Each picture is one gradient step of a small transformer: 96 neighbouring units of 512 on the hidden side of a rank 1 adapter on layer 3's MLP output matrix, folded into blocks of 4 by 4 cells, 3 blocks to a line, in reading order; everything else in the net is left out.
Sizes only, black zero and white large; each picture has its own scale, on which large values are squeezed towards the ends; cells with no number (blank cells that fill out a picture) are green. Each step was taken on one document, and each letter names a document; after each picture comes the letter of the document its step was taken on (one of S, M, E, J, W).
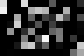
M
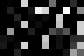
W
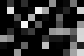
W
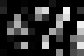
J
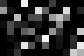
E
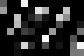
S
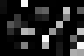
J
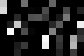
J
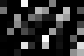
S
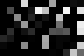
W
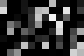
E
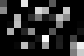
S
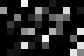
E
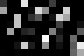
S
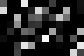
E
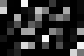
E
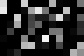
M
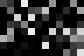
W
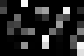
J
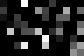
J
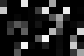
S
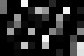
J
